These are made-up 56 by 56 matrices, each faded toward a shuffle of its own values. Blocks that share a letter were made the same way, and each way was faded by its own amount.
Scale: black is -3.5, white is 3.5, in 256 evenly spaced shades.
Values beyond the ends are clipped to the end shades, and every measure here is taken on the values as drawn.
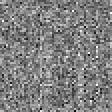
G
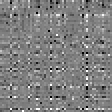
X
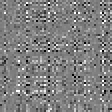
X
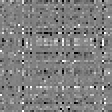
X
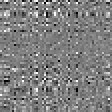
X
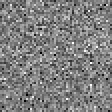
G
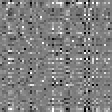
X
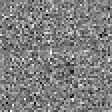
G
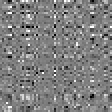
X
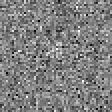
G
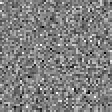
G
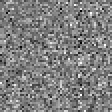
G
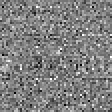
G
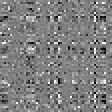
X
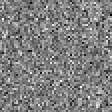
G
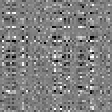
X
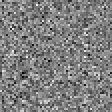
G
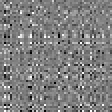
X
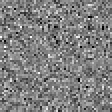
G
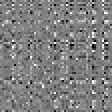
X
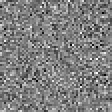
G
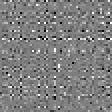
X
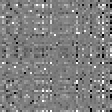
X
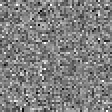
G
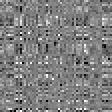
X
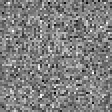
G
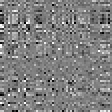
X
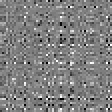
X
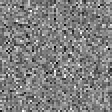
G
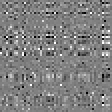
X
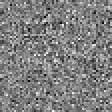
G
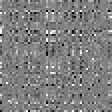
X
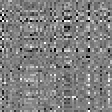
X
